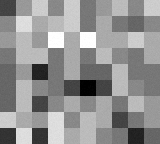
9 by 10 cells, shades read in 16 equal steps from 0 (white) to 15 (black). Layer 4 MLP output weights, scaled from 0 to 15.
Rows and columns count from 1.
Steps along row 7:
down up down down up down up down up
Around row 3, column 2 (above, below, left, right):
2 4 6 6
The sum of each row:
58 58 39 61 79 84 66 57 74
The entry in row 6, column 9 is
7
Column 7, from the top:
6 5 5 4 9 11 5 5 7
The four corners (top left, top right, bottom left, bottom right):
11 3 12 9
